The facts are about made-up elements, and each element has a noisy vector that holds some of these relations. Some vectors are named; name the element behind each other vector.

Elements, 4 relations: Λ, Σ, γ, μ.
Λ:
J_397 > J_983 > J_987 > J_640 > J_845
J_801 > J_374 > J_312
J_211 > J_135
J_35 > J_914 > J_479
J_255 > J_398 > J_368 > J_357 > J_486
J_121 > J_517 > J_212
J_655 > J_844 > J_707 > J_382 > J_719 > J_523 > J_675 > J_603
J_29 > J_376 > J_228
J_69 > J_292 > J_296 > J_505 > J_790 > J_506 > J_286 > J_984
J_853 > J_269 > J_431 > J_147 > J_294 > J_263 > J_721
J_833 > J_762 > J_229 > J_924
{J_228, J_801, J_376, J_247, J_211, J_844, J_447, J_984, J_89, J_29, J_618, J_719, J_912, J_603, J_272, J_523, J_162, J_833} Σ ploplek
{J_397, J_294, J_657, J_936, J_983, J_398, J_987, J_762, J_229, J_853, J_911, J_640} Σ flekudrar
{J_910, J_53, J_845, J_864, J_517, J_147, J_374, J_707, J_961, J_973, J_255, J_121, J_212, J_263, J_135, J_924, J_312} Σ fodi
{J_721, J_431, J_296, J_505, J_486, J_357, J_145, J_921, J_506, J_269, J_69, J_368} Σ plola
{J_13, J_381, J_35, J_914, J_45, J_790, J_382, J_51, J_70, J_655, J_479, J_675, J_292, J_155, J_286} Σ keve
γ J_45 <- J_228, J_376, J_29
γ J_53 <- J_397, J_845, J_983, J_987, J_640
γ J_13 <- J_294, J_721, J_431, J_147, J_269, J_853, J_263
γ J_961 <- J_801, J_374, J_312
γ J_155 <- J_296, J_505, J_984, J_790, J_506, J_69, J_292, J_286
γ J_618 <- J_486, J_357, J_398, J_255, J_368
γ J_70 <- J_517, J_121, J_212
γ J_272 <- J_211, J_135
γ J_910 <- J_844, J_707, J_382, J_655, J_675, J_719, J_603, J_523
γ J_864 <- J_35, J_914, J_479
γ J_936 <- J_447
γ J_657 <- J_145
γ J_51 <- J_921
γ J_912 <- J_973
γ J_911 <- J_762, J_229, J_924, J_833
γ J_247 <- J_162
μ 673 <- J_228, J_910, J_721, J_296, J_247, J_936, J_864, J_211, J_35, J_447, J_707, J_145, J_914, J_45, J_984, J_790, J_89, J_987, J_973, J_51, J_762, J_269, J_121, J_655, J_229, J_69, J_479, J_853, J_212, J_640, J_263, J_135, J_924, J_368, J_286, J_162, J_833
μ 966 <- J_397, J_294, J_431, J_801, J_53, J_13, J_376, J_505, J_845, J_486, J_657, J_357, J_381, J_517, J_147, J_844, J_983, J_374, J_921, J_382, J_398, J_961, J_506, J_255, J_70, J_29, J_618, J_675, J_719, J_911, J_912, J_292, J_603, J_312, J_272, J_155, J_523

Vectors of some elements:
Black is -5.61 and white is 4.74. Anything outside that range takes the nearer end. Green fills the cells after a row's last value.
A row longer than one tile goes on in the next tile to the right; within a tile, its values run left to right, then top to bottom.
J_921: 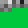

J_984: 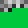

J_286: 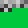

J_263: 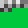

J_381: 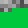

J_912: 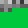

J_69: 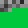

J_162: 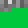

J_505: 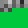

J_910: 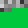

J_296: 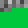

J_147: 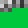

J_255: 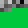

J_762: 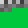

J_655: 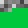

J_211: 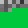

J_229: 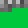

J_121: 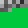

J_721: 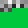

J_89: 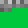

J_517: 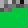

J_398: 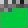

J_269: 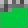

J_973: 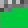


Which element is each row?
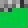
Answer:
J_719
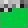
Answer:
J_675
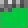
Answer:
J_640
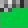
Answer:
J_845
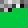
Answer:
J_603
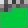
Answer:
J_853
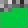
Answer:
J_312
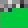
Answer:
J_523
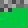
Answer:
J_155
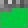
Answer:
J_987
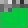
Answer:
J_618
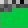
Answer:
J_397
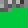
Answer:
J_135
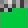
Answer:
J_506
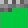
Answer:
J_936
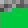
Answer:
J_914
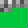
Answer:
J_145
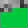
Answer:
J_382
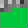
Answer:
J_707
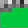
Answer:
J_431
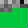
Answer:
J_844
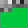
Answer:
J_53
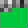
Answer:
J_357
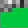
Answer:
J_486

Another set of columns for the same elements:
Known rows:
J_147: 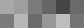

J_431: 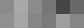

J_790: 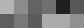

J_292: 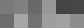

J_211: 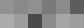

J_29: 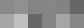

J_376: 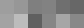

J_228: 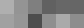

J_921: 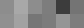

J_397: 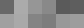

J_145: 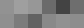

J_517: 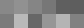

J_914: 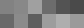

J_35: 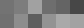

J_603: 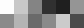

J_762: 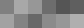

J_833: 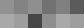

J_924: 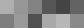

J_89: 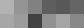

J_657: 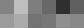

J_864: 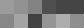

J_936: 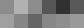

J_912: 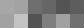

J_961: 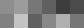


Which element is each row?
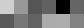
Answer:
J_286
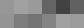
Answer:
J_368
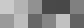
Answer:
J_719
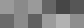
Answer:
J_479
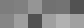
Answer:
J_121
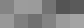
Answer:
J_269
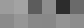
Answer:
J_505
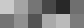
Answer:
J_263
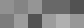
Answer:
J_135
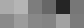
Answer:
J_486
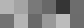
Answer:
J_845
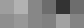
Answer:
J_357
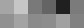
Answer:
J_294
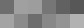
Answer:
J_853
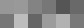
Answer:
J_312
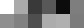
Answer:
J_984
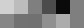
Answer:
J_721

